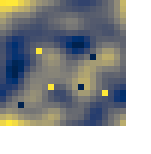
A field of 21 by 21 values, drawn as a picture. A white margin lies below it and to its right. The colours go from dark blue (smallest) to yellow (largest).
Ninth with the lowest average: middle left. Average level on the scale: 40%. Slope: none. Odd rows or columns: none. Lone odd cells: 6, 3 higher and 3 lower than their neighbours.
